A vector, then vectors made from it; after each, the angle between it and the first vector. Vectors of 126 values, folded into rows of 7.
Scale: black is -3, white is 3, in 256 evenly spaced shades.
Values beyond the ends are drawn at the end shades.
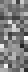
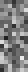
partly opposed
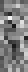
partly opposed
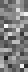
orthogonal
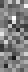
partly opposed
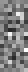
partly opposed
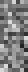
nearly parallel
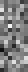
partly opposed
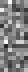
orthogonal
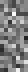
partly opposed
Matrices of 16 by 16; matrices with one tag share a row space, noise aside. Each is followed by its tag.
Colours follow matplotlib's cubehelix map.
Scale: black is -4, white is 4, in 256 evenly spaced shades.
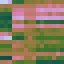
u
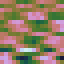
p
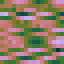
p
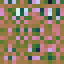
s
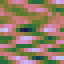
p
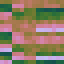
u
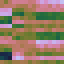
u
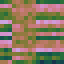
u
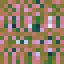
s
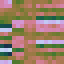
u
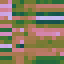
u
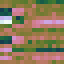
u
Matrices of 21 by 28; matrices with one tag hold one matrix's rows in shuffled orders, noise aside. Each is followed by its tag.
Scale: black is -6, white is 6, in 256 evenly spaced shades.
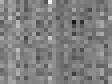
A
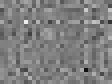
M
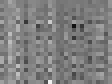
A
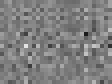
M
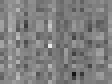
A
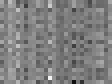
A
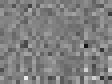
M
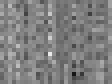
A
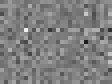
M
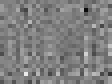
M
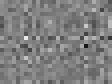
M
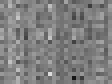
A
